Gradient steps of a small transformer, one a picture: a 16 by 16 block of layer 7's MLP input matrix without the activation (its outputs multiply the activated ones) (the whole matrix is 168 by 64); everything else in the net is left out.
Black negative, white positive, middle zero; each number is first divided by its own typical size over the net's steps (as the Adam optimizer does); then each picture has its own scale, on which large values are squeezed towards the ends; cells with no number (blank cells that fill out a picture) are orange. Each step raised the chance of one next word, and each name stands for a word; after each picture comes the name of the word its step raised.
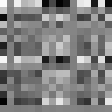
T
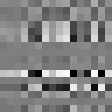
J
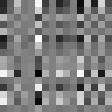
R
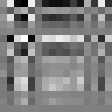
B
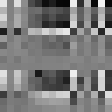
J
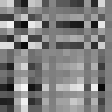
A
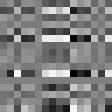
J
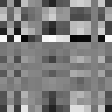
T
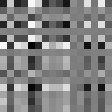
A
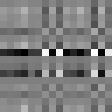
J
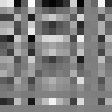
T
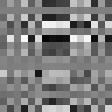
B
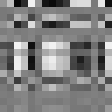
A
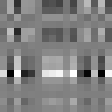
R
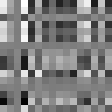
R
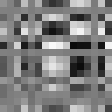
A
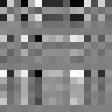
B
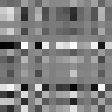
J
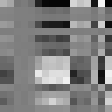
R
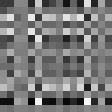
T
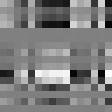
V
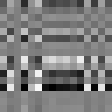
R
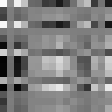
A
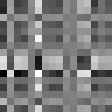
R
